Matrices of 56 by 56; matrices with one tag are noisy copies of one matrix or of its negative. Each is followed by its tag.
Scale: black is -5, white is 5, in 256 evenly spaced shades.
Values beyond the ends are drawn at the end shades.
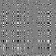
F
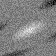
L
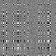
F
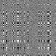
F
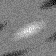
L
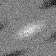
L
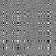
F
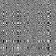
F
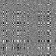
F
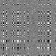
F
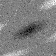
L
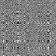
F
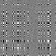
F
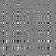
F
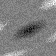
L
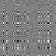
F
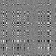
F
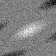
L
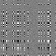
F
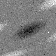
L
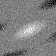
L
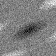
L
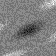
L
